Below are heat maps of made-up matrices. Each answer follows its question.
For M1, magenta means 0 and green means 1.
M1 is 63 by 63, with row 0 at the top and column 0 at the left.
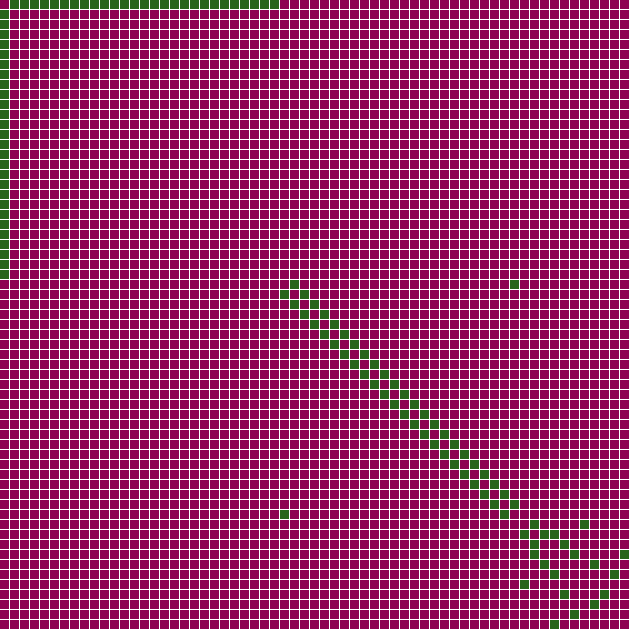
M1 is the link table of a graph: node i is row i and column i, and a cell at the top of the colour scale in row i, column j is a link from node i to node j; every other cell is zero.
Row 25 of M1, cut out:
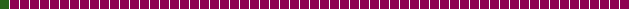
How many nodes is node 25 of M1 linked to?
1
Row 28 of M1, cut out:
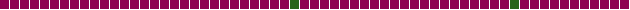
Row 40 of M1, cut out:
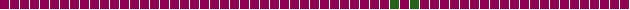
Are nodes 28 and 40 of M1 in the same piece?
yes
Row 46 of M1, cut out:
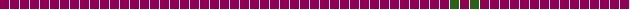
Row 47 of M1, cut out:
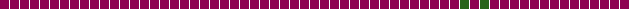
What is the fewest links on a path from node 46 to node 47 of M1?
1
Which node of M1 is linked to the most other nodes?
node 0
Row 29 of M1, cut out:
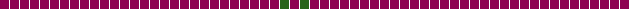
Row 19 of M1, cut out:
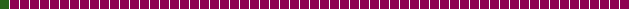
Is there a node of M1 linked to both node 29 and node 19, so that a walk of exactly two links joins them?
no
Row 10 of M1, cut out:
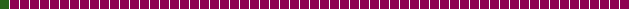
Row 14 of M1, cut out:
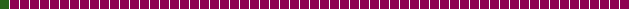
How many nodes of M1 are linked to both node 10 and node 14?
1
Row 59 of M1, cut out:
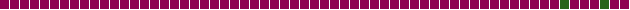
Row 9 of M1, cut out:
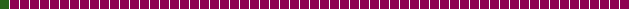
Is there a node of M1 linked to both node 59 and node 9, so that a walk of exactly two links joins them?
no
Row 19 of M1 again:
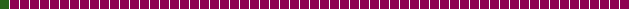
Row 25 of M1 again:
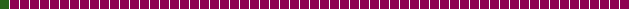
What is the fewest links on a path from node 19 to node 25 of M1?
2
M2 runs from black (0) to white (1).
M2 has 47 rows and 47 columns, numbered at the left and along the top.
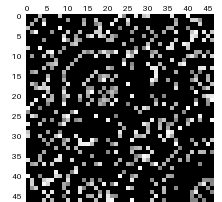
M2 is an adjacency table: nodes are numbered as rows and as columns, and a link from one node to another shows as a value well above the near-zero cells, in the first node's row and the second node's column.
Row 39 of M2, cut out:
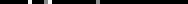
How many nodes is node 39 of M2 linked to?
4
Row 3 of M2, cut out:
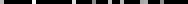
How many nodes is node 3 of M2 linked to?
9
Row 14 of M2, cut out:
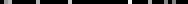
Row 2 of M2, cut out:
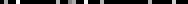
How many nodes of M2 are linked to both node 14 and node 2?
4
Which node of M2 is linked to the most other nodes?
node 9
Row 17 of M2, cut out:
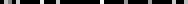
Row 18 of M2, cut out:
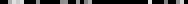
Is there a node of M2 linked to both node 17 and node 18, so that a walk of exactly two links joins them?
yes
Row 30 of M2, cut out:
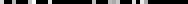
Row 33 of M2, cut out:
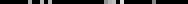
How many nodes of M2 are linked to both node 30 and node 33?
4
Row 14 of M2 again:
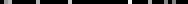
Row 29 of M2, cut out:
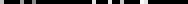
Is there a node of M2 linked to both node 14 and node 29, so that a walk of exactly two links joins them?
no
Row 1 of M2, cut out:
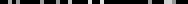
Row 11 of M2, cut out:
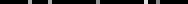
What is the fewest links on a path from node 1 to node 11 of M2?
4
